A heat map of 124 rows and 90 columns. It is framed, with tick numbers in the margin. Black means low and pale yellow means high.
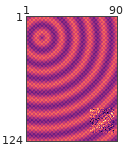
Slope: none. Odd patch: rougher, in the bottom right. Average level on the scale: 50%. Rings: centred on the top left. Roughest part: bottom right. Mirror symmetry: none.
